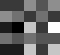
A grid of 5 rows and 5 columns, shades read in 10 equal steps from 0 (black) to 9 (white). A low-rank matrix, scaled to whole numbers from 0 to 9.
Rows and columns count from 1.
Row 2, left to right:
5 4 2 4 2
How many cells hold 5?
3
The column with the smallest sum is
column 2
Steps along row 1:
same up down up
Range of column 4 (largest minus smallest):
2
